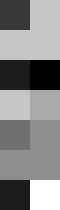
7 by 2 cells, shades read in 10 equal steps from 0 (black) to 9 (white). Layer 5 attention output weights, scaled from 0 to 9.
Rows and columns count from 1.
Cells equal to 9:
1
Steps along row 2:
same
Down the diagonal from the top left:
2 7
